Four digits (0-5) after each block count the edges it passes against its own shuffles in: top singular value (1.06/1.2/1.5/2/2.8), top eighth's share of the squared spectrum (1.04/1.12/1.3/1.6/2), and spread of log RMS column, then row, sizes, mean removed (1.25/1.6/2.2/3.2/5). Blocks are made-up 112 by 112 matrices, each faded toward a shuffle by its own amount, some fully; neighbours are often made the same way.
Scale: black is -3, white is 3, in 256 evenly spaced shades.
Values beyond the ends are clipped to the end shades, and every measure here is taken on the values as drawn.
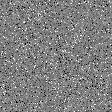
0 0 0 0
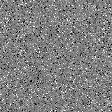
3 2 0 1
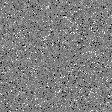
2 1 0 0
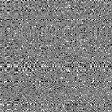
5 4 2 3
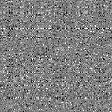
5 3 2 3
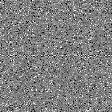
4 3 1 2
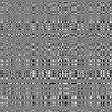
5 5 4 5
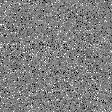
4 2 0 1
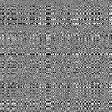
5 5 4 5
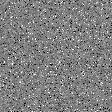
2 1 0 0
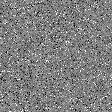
0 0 0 0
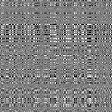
5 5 4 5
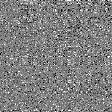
4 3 2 2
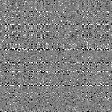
5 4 3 4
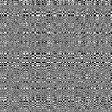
5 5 4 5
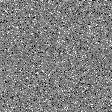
2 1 0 1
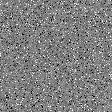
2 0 0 0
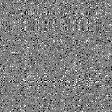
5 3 2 2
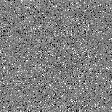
3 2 1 1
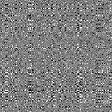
5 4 3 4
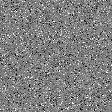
3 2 0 1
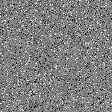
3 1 0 0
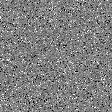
2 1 0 0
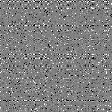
5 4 2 3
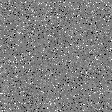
3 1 0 0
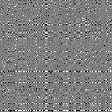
5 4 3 3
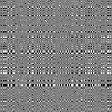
5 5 4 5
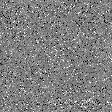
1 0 0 1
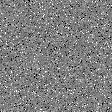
0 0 0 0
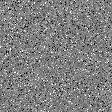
0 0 0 0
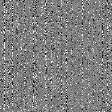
2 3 4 0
